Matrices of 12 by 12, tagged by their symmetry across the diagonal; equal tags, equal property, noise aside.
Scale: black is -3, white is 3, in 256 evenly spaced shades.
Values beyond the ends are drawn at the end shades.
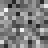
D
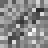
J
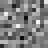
D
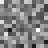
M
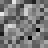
J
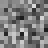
M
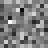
D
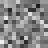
M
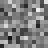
D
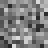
D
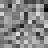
M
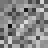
J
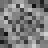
J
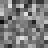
M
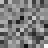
J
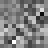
D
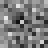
J
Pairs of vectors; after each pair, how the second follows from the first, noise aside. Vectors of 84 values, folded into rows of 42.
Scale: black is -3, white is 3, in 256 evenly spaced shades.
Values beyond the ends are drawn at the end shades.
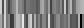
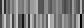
sign-scrambled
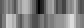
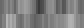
shrunk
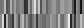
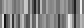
sign-scrambled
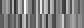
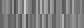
shrunk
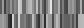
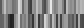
sign-scrambled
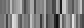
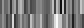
sign-scrambled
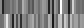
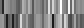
sign-scrambled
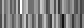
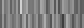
shrunk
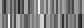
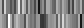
sign-scrambled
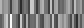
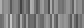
shrunk
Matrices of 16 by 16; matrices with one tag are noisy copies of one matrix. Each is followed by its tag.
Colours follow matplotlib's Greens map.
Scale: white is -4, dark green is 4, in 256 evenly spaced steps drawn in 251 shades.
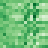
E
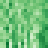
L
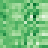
E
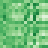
E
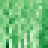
L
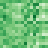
E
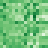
E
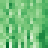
L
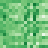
E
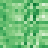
E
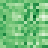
E
